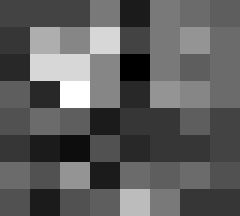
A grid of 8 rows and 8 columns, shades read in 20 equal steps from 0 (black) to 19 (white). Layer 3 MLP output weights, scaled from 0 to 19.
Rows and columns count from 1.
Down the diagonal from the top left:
5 13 16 10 4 4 8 4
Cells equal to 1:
1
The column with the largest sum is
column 3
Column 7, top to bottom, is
8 11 7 10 7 4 8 4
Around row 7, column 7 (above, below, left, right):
4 4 7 6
